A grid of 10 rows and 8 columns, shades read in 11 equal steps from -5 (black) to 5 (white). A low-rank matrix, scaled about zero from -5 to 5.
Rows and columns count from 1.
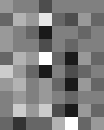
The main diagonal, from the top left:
1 2 -1 -2 -1 -2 1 0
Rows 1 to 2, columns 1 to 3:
1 0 0 / -1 2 1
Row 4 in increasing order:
-2 -1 0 0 0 0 0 1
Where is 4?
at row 2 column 4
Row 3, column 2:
0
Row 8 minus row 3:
-1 1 1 5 0 -1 1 0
